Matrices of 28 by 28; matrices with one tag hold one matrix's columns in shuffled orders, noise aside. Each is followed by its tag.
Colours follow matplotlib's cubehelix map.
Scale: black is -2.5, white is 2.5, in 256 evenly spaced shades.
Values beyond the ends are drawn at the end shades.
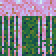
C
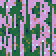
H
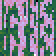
H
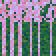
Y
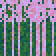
Y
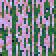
H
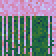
C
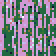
H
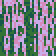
H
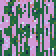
H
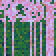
Y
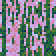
H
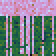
C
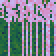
Y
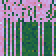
Y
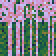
Y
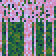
Y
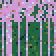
Y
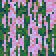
H
